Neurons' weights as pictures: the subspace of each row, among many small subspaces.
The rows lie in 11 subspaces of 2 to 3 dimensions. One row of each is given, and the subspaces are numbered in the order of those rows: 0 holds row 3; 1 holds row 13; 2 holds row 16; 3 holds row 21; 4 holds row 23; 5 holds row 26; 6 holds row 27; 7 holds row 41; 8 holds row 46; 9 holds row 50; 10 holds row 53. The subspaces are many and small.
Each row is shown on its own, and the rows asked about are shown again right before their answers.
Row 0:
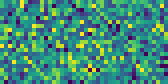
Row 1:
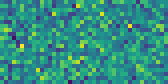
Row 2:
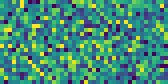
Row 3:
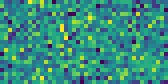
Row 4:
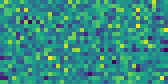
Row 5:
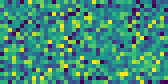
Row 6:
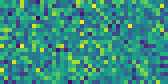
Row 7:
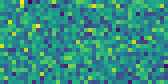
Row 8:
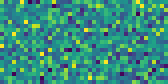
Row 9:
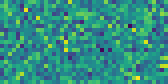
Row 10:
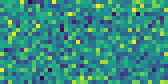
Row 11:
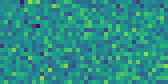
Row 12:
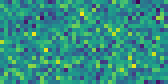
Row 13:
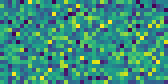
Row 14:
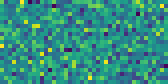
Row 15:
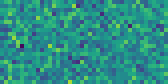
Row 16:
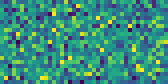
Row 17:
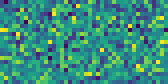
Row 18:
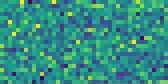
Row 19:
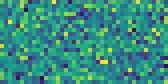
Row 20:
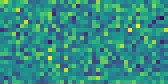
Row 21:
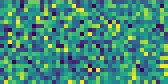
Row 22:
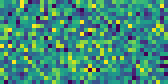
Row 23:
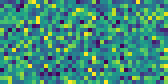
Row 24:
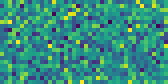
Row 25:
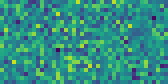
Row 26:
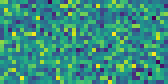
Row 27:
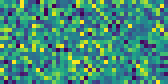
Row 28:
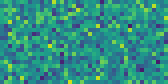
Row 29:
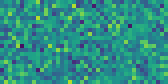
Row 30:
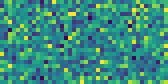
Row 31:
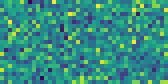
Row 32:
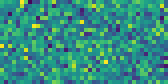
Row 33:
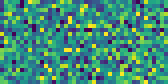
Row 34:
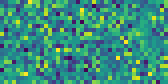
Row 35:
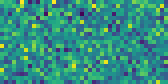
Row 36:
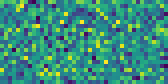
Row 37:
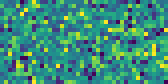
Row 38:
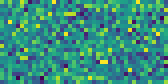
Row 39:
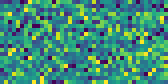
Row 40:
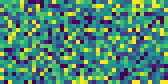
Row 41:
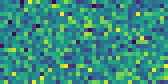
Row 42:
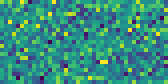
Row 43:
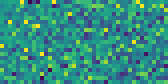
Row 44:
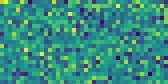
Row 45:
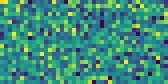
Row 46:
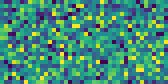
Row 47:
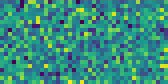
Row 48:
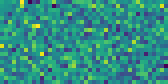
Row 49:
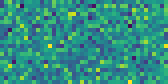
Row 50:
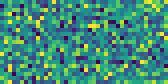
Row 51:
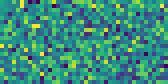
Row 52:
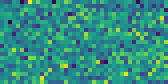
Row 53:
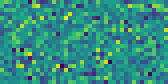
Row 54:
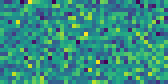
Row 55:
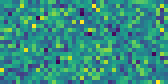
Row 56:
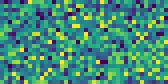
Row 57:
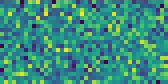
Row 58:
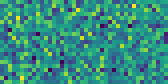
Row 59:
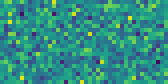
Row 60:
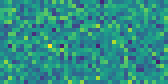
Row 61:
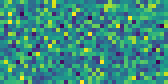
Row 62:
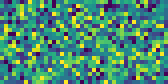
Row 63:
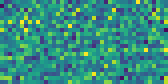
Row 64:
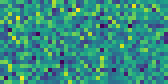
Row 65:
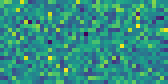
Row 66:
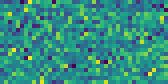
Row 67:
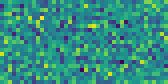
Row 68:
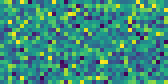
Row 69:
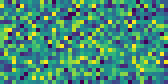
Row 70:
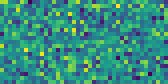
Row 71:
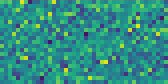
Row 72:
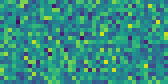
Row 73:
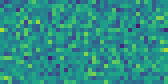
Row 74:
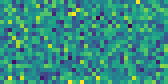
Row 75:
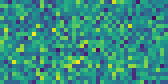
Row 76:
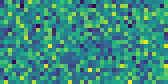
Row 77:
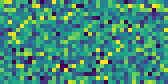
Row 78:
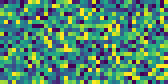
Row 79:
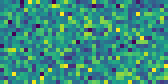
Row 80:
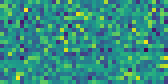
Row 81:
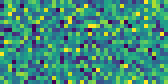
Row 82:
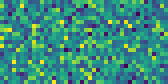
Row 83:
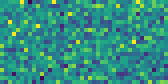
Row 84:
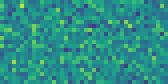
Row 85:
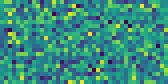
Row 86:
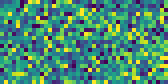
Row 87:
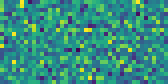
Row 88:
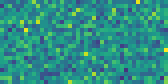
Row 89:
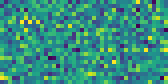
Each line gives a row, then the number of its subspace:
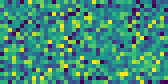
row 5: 7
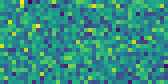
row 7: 7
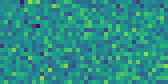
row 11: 1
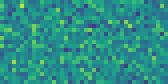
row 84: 9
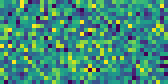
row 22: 3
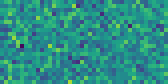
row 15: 6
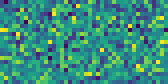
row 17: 4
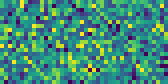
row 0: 3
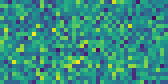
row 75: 5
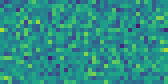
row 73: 4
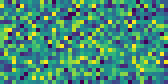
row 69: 7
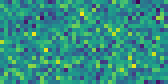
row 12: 5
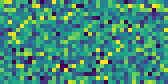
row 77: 10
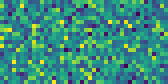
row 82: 9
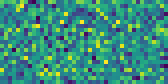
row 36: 4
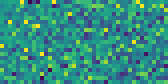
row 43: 1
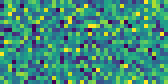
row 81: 9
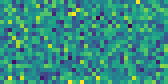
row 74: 2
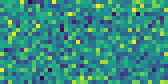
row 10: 0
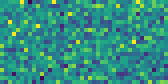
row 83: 7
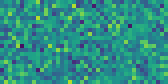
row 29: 6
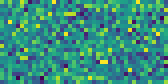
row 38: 2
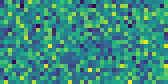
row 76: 0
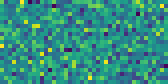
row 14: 9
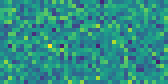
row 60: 8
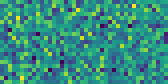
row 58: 8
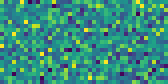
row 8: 9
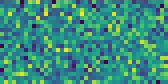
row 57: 6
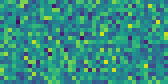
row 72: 8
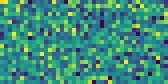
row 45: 5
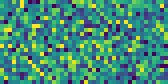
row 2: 1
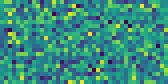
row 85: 10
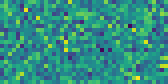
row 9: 4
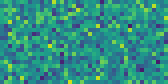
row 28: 8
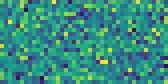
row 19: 2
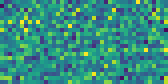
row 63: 4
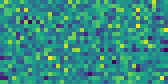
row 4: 2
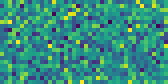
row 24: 1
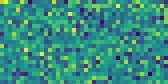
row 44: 5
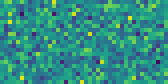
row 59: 10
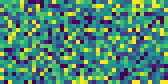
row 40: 0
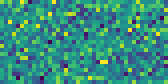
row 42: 2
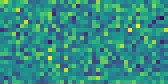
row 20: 4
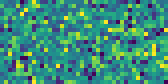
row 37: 10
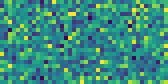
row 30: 0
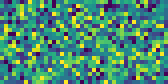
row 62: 10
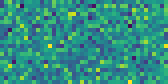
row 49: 0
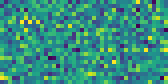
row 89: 2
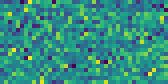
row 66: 10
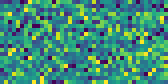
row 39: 10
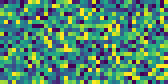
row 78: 8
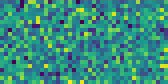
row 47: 2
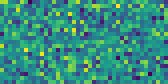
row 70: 5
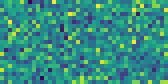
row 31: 0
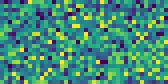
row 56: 8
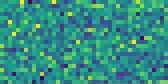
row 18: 7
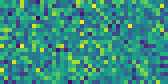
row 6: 6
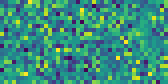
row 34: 5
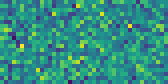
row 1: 6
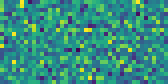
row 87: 9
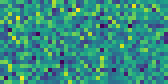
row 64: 8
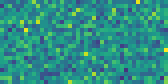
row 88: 4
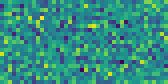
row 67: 9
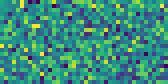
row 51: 1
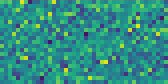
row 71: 2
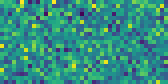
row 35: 6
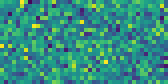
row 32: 3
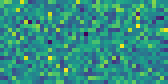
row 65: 2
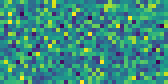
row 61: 10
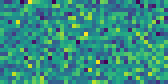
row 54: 8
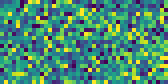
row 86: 3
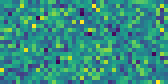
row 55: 5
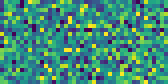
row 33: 9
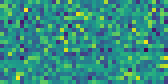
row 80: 4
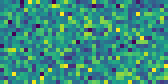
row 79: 7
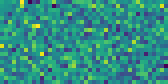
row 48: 1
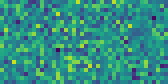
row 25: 5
